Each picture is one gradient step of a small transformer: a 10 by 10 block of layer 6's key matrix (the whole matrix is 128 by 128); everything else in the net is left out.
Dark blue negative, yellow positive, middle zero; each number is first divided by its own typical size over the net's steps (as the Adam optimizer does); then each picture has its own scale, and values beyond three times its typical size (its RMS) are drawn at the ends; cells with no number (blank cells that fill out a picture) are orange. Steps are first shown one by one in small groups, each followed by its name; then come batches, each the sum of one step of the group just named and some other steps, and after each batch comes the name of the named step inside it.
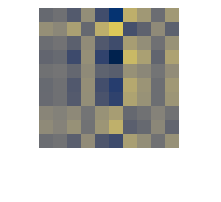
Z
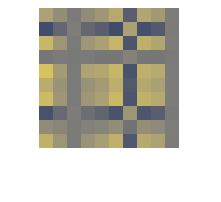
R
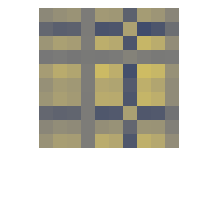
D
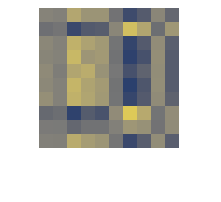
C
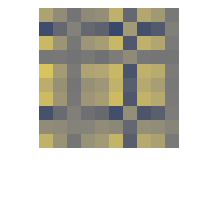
R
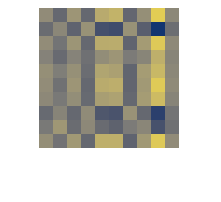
D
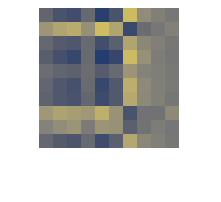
Z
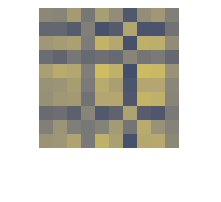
D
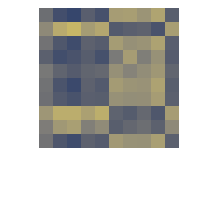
R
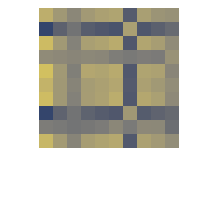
R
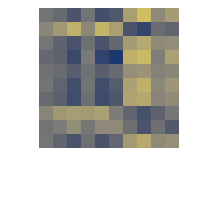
Z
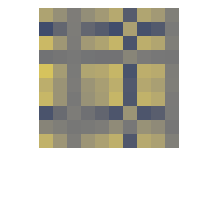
R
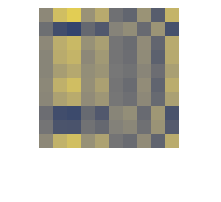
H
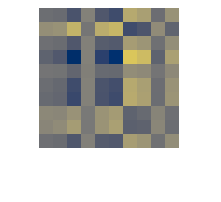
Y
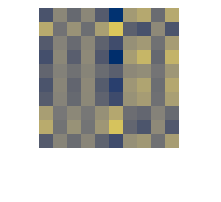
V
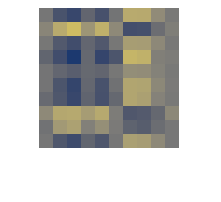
Y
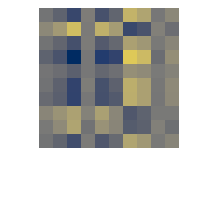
Y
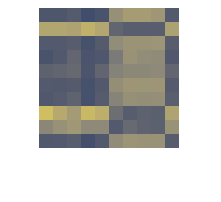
H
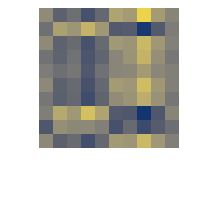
H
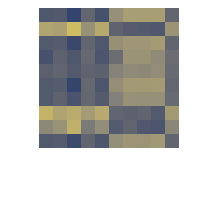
V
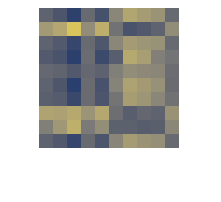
Y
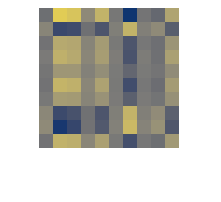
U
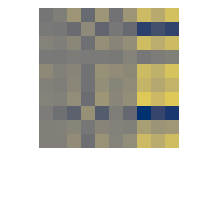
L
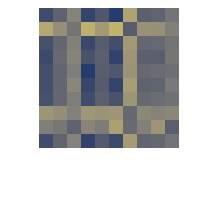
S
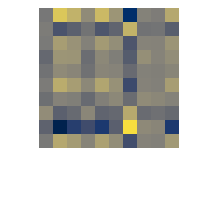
U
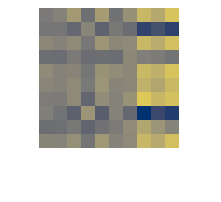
L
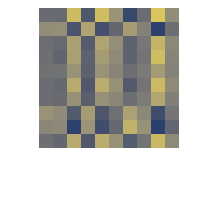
U
